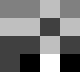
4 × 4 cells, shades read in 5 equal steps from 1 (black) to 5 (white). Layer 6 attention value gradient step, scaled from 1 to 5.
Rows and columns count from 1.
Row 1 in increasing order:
3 3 3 4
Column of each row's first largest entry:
3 1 3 3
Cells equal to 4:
5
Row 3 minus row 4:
0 1 -1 1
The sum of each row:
13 14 10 9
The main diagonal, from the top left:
3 4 4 1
